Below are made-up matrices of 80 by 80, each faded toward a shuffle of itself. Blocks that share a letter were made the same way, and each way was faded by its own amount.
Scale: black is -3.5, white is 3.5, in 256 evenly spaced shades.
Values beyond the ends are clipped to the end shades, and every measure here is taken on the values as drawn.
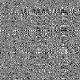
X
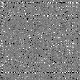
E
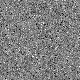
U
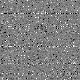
E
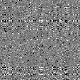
X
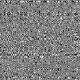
X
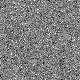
U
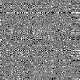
X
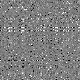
E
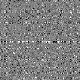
X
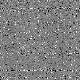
E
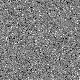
U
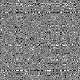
X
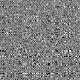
X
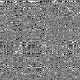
X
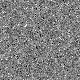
U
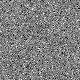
U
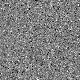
U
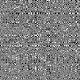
X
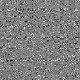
E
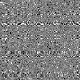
X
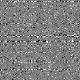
X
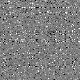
E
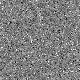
U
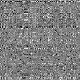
X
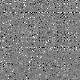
E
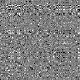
X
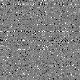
E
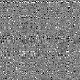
X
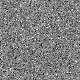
U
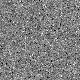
U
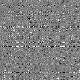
X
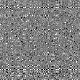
X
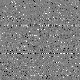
E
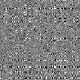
X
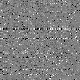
E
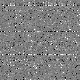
E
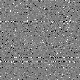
E
